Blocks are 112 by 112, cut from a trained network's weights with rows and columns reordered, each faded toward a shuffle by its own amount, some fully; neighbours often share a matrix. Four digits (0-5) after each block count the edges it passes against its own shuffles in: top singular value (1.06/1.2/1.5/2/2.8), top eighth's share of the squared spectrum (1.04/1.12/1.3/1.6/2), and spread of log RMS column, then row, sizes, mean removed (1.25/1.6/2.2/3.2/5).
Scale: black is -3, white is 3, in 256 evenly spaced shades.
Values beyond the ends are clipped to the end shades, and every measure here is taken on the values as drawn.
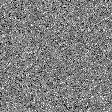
0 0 0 0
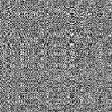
5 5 3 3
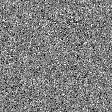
1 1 0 0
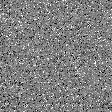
1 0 0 0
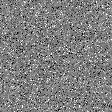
0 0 0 0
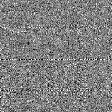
4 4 2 3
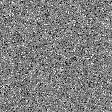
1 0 0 0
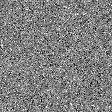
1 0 0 0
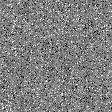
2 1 0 1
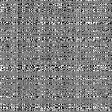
4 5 2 5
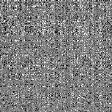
3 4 1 4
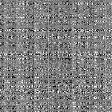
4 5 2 4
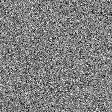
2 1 0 0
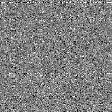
3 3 2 2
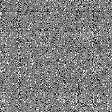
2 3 3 0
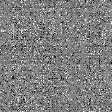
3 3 3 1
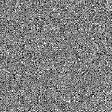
3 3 2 2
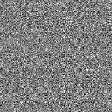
4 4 3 2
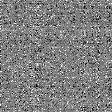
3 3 2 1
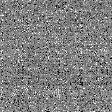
2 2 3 0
